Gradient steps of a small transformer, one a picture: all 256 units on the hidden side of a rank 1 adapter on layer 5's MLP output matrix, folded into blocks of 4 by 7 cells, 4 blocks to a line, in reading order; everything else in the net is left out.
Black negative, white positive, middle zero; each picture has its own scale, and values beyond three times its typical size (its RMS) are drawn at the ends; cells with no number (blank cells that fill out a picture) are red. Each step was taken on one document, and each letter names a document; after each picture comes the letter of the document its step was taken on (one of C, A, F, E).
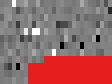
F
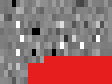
F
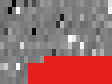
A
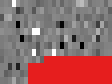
F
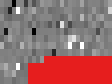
A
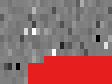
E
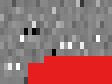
E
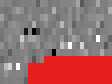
E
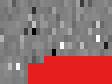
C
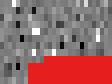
F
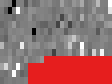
A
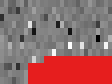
C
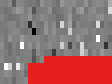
C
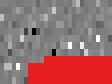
E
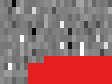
C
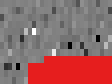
E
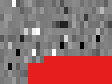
F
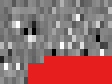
E
